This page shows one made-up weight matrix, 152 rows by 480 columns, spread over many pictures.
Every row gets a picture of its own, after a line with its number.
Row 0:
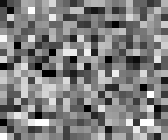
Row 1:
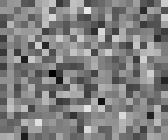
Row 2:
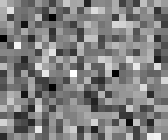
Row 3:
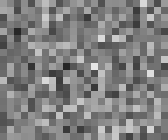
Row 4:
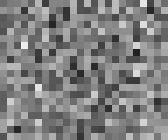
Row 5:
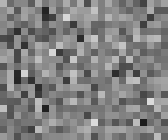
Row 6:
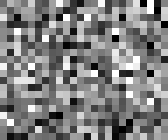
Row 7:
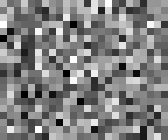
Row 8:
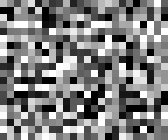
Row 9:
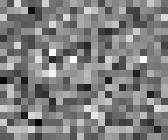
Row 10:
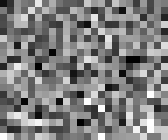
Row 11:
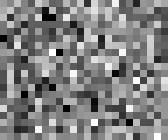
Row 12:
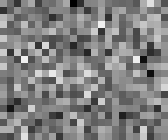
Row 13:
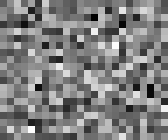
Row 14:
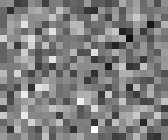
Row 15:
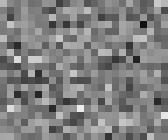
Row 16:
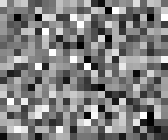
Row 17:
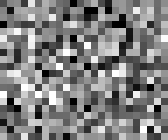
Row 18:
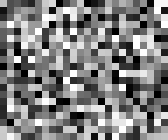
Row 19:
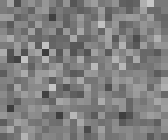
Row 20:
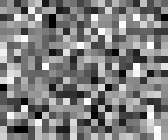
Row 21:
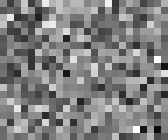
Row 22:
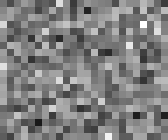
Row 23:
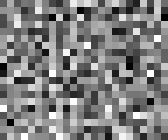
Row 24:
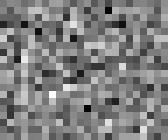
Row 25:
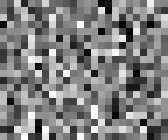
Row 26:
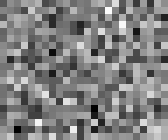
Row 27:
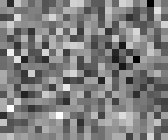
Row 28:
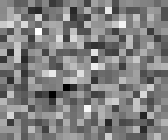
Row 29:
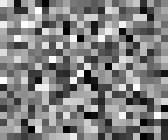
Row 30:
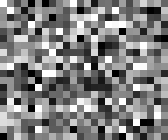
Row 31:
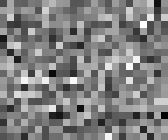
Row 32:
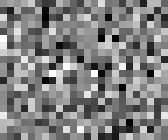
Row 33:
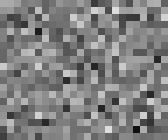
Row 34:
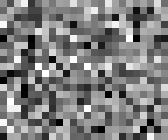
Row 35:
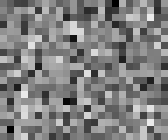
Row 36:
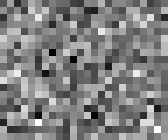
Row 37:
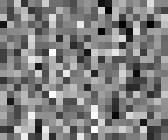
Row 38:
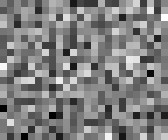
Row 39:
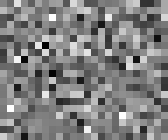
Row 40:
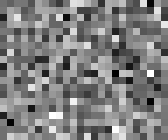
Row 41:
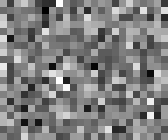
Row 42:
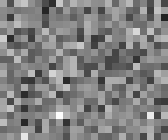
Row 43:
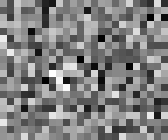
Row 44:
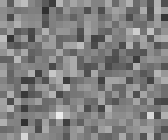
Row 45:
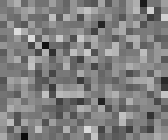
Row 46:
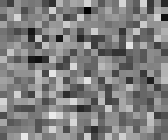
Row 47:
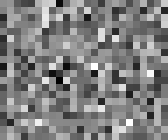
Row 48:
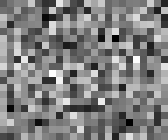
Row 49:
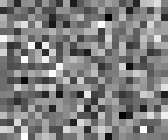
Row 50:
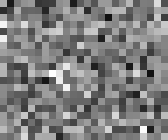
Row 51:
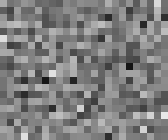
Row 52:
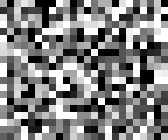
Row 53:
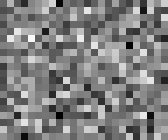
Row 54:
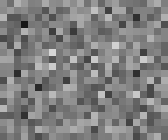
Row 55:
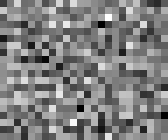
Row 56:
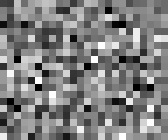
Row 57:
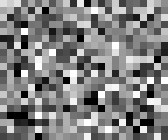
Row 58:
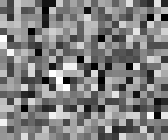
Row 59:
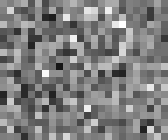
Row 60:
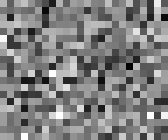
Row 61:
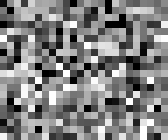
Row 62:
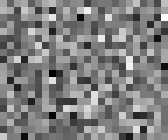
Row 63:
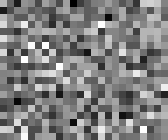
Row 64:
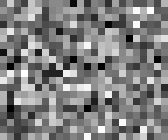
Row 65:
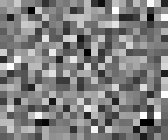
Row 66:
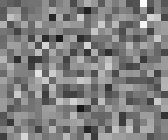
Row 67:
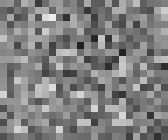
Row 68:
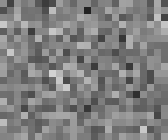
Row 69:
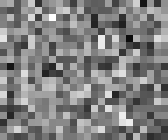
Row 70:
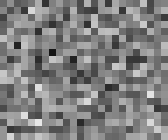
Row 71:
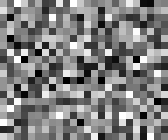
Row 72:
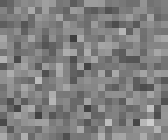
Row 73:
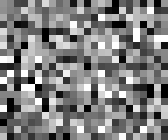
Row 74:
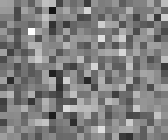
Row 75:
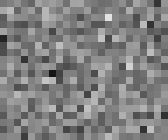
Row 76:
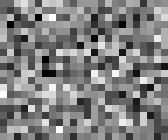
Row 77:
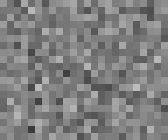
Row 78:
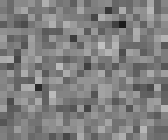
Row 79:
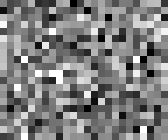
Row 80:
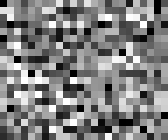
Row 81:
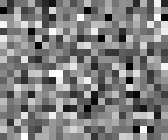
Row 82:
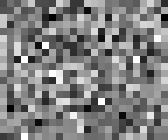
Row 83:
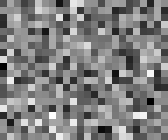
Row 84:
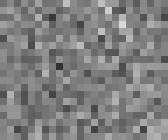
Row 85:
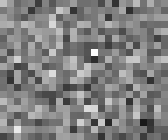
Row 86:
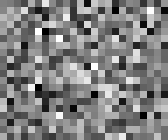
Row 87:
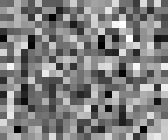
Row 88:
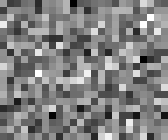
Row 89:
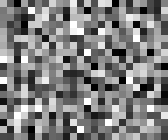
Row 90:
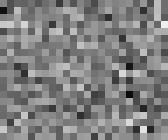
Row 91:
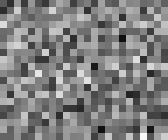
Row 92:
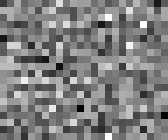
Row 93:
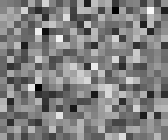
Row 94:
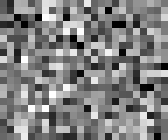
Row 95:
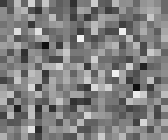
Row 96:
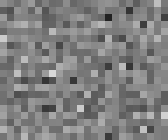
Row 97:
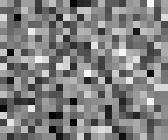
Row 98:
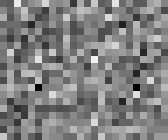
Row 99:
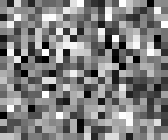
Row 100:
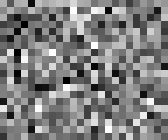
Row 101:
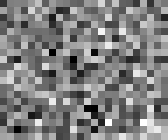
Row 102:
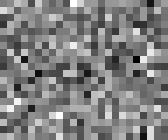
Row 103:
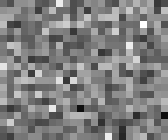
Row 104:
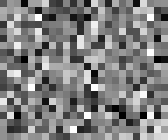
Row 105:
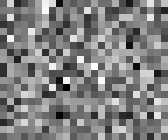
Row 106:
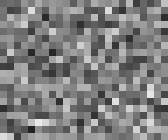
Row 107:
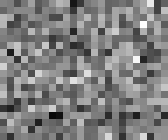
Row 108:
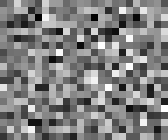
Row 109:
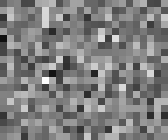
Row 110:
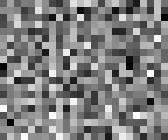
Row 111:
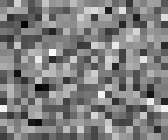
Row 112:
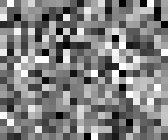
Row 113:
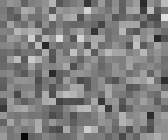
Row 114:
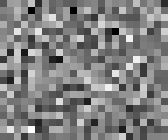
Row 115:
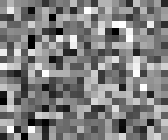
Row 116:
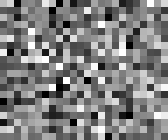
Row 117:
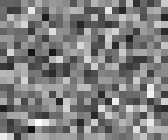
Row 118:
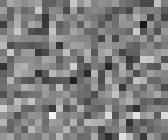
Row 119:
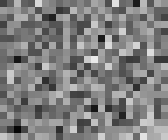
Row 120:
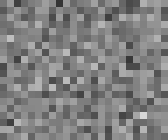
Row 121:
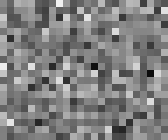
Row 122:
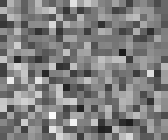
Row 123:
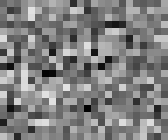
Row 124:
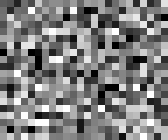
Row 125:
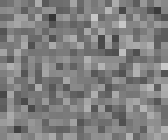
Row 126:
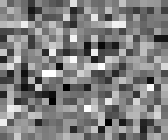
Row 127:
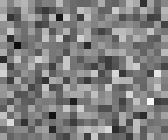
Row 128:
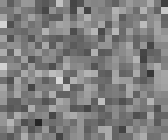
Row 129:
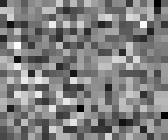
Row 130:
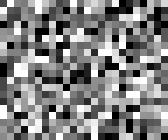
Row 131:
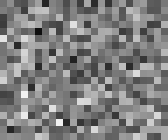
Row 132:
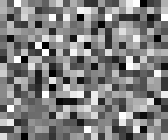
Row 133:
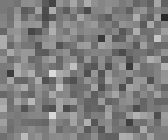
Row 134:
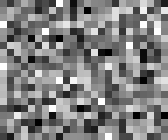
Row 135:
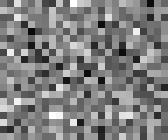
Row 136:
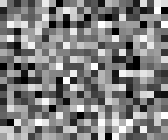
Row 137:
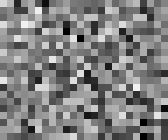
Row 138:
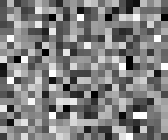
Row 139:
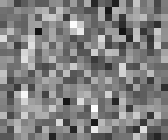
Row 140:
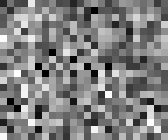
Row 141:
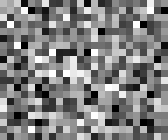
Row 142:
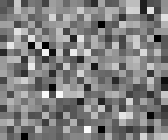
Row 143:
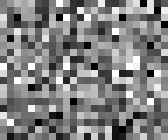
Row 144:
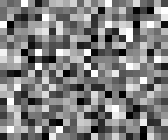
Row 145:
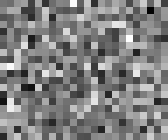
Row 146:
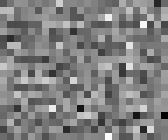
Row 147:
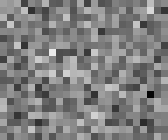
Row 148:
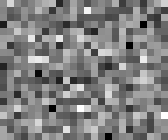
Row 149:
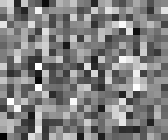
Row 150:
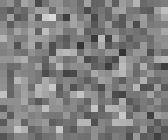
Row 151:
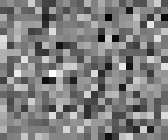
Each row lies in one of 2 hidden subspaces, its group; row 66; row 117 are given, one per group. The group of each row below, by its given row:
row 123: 117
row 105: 66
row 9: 117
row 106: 117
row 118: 66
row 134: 66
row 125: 117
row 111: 117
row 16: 117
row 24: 117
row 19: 66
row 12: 66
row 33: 117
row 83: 66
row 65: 117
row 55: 66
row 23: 66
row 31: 66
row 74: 66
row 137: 117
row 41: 66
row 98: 117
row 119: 117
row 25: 117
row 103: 66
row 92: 66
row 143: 66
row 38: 66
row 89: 117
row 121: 66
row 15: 66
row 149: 117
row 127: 66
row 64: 117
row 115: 117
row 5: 117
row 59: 117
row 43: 66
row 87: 117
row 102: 66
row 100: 117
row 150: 117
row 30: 117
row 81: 66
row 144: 117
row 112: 66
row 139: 117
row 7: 117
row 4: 117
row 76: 117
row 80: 66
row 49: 66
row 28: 117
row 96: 66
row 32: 66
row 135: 66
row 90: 66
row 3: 66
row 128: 66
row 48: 66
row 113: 66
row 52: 66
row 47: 66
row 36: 117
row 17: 117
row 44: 66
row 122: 66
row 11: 117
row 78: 117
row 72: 117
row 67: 117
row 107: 66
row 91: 66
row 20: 117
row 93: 117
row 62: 66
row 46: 66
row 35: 117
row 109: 66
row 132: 66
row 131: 117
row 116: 66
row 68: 66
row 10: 117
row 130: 66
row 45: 66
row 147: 117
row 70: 117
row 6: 66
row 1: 66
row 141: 117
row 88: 66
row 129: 66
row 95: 117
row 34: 117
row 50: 66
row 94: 117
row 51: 66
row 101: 117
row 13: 117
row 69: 117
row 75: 66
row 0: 117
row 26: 117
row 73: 117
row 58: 66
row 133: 66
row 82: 66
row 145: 117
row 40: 66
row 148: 66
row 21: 117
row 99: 66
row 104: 117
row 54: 117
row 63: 66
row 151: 66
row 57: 117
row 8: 66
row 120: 66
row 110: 66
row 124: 117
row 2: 117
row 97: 66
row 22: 66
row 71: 66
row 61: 117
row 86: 117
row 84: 117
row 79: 66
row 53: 66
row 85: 117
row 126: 117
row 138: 66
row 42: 66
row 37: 117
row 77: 117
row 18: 66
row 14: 117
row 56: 117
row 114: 117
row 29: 117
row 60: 66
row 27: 66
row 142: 66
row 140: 117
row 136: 66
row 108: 117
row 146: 66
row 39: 66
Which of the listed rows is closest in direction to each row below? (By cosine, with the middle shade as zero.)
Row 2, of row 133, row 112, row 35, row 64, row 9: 9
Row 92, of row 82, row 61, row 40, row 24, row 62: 62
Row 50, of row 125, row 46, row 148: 46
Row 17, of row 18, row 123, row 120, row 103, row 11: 123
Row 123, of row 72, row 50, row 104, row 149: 72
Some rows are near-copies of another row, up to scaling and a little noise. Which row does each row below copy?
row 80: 129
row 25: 37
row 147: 141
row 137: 29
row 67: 150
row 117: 106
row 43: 58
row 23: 110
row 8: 96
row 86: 93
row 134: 22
